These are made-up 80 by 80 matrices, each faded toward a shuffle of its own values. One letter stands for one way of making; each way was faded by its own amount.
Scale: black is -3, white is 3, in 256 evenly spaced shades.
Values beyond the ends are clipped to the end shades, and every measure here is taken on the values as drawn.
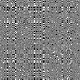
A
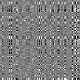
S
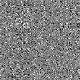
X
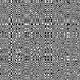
A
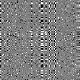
A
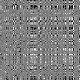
S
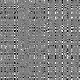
S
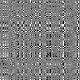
S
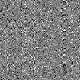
X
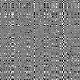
A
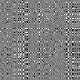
S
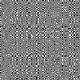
S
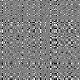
S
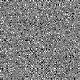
X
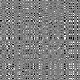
S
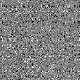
X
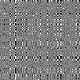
S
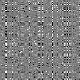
A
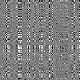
S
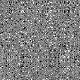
X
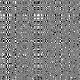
A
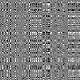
S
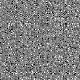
X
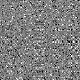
X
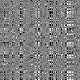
A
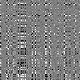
S
